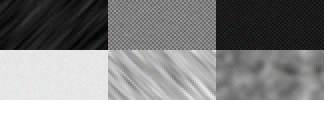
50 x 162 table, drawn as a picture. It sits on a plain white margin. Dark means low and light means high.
The table splits into 2 rows of 3 panels. Panel 1,1: very low, slanting up to the right, faint in contrast. Panel 1,2: middling, checkered. Panel 1,3: very low, checkered, faint in contrast. Panel 2,1: very high, flat. Panel 2,2: high, slanting down to the right. Panel 2,3: middling, blotchy.
